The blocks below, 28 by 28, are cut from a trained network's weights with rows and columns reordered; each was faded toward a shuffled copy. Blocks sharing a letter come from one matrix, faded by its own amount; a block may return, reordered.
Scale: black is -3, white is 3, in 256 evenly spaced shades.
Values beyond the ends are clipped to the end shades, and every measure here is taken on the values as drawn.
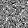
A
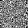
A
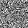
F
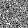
A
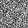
F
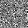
A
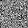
A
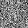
F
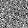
A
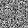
F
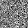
A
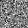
F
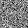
F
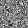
F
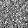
A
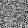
F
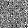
A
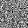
A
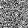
F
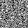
A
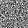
F
